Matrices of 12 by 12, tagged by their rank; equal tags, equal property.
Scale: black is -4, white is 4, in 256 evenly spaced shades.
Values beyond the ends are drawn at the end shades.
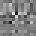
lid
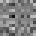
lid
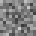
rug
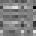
lid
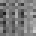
lid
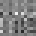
lid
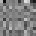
lid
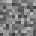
rug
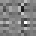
lid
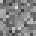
rug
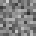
rug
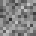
rug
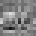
lid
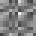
lid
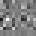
lid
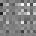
lid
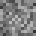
rug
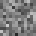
rug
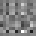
lid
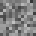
rug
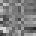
lid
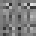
lid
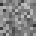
rug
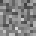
rug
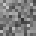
rug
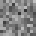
rug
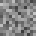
rug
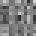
lid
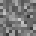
rug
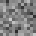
rug
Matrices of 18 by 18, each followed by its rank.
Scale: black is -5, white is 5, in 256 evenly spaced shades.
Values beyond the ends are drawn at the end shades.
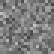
full rank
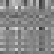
two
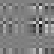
one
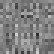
three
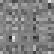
three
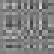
two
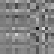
two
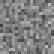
full rank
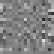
three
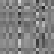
two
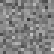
full rank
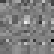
three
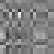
two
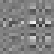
two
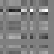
one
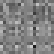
three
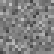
full rank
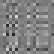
two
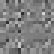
three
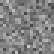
full rank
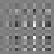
one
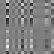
one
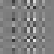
one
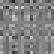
three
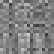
three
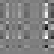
one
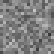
full rank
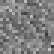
full rank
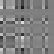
one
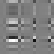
one
